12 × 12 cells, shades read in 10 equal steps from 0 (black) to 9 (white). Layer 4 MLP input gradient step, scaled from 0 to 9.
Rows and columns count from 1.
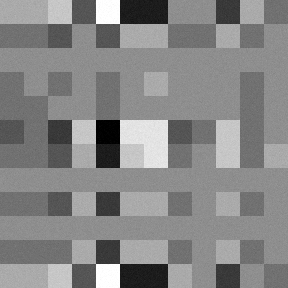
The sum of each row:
55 54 60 57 56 55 59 60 55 60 56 55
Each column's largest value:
6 6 7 7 9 8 8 6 5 7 6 6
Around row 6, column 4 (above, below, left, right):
5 6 2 0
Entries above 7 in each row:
1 0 0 0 0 2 1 0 0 0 0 1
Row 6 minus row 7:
-1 0 -1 1 -1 1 0 -1 -1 0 0 -1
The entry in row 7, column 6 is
7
